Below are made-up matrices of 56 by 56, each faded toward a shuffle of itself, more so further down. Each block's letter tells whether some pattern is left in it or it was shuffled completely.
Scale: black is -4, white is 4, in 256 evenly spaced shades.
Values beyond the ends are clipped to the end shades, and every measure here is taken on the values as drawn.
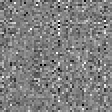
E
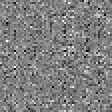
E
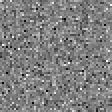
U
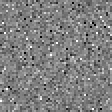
U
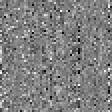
E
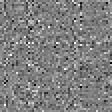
E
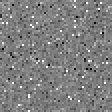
U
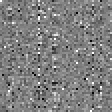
E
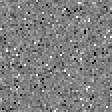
U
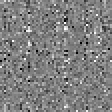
E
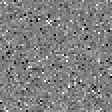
U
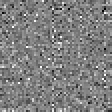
E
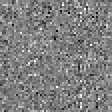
E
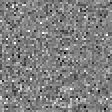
E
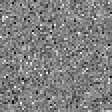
U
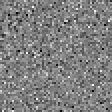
U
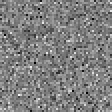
U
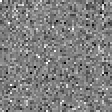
E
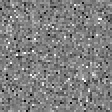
U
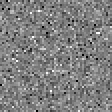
U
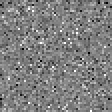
U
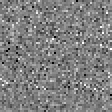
E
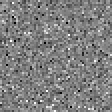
U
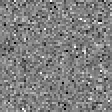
E
